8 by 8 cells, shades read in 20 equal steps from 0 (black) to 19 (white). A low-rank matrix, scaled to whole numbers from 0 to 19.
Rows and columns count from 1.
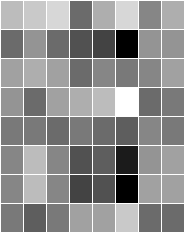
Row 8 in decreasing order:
15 12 12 9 9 8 8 7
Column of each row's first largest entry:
3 2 2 6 7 2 2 6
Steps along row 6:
up down down up down up up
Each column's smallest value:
8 7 8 5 5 0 8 8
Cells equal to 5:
2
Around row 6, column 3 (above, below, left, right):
8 10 14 6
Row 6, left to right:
10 14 10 6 7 2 11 12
